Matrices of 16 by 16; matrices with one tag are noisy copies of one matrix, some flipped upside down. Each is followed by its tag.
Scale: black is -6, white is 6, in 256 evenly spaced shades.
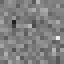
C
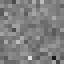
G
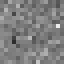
C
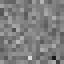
G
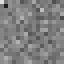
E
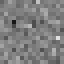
C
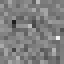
C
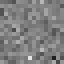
G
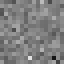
G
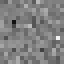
C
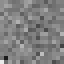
E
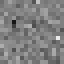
C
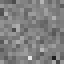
G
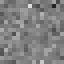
G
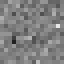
C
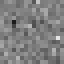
C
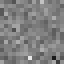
G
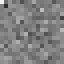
E
